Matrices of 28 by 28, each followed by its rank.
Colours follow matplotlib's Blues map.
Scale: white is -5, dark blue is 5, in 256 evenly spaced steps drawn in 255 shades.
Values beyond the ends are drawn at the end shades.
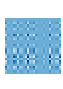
one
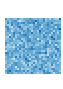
full rank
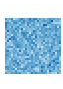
full rank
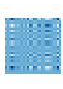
one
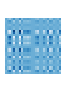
one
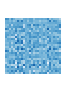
five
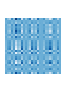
one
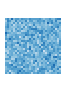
full rank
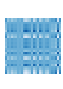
one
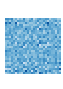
five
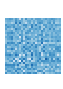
five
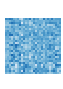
five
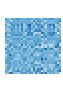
five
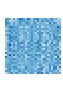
five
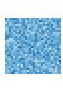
full rank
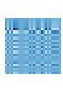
one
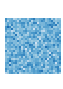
full rank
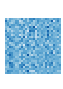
five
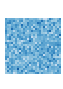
full rank
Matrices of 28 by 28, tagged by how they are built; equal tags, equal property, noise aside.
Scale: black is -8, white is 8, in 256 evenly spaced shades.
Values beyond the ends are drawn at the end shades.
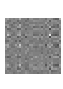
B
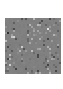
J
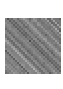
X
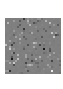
J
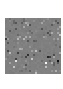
J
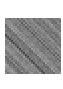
X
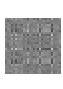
B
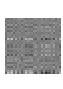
B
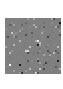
J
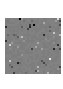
J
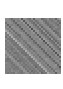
X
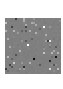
J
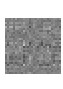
B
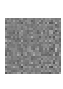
B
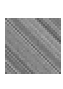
X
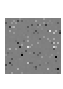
J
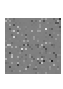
J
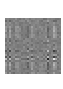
B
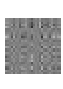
B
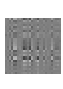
B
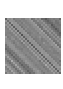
X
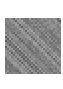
X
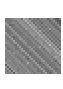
X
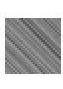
X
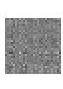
B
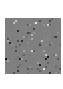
J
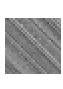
X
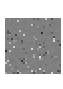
J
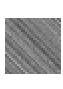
X
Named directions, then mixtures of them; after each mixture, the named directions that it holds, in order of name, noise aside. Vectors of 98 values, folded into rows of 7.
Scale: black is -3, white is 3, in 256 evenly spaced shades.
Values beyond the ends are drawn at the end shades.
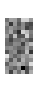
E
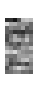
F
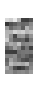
F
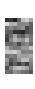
F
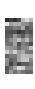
F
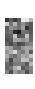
E, F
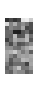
E, F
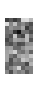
E, F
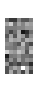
E, F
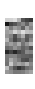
F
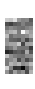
E, F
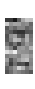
F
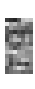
F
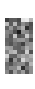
E, F
